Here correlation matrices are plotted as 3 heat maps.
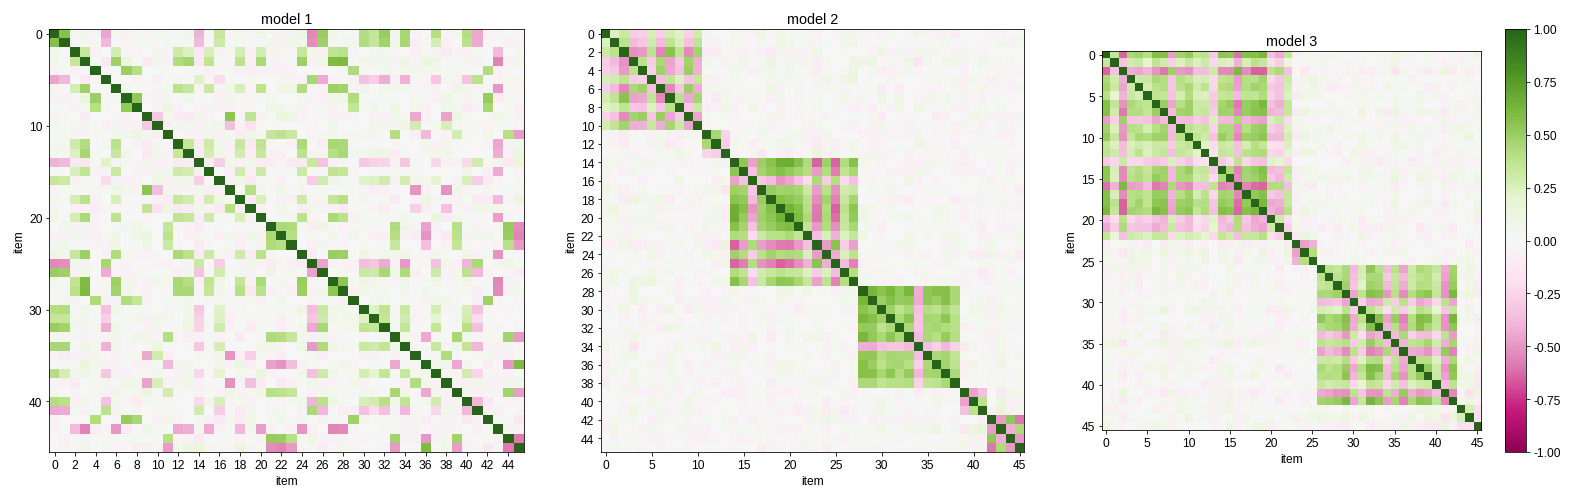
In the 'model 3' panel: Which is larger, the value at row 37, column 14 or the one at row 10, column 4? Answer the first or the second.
the second
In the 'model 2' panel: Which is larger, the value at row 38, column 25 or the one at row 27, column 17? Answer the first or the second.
the second
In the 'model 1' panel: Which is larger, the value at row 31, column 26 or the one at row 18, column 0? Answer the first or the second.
the first
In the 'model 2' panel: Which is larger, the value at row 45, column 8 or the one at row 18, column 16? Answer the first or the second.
the first
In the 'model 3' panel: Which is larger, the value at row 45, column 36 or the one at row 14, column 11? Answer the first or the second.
the second
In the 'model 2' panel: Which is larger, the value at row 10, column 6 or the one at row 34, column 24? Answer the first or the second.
the second
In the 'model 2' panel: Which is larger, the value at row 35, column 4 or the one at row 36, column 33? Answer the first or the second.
the second
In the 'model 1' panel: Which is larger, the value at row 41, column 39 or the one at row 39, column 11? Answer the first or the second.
the second
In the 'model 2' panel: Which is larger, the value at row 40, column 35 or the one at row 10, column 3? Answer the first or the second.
the first
